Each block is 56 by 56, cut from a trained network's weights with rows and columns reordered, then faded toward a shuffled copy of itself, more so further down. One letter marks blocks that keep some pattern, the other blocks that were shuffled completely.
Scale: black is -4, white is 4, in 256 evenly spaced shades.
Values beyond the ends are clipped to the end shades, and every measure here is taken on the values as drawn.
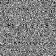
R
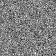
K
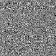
R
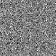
R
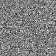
R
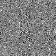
R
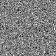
R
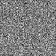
R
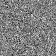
K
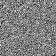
K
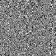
R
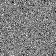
K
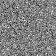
K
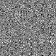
R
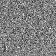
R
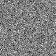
R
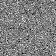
K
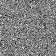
K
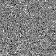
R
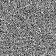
K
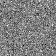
K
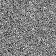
K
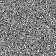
K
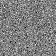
K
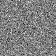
K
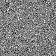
K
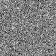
R
